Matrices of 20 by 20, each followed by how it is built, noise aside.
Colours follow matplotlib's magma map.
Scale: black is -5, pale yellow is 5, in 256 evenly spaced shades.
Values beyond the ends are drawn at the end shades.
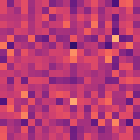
low rank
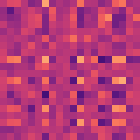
low rank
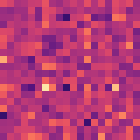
low rank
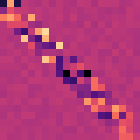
banded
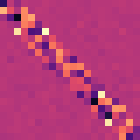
banded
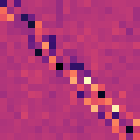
banded
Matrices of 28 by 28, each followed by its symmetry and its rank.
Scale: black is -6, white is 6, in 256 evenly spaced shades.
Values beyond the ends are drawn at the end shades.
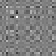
symmetric, rank two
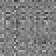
neither, rank five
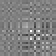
symmetric, rank two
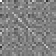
symmetric, rank five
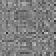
neither, rank five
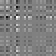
symmetric, rank one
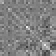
symmetric, rank five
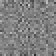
neither, rank five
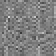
neither, rank five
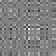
symmetric, rank two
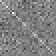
symmetric, rank five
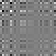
symmetric, rank one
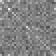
symmetric, rank five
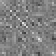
symmetric, rank five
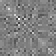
symmetric, rank five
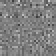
neither, rank five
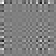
symmetric, rank one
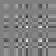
symmetric, rank one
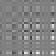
symmetric, rank one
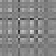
symmetric, rank two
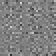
neither, rank five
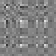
symmetric, rank two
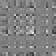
symmetric, rank two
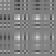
symmetric, rank one
